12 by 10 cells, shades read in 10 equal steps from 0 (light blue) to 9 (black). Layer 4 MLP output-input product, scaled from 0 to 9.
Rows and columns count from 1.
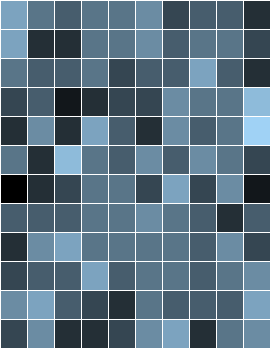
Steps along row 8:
same same down same down up up up down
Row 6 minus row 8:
-1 2 -4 0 1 0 1 -2 -3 1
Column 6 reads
3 3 5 6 7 3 6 3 4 4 4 3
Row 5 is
7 3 7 2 5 7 3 5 4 0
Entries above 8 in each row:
0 0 0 0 0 0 1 0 0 0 0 0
